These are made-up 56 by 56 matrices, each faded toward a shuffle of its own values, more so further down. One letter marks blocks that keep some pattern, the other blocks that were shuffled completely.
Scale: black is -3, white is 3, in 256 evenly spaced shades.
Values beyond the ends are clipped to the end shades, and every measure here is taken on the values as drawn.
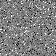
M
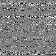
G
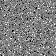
M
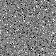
M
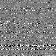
G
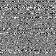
G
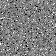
M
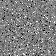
M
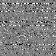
G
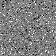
M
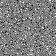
M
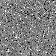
M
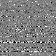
G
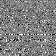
G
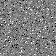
M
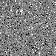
M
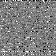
G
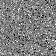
M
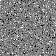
M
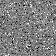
M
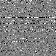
G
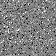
M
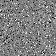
M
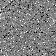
M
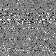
G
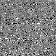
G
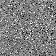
M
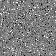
M
